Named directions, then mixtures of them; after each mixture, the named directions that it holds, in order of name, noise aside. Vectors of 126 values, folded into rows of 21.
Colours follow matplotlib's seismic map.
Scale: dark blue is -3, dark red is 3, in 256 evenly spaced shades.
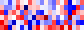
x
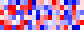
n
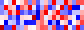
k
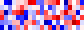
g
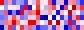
k, x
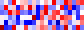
k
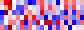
g, x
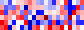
x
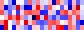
k, x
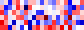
x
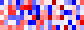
k, n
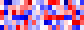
g, n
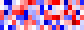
g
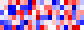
n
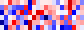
n, x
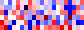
x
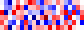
g, x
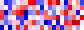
g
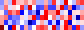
k, x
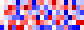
n, x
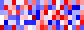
k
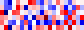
g, x
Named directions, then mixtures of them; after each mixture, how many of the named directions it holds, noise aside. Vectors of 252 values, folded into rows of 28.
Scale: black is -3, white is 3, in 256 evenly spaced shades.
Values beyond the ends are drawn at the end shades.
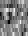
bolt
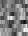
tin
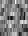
one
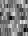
two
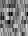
two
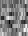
two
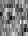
two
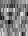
two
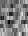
two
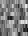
one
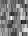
one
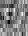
two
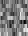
one
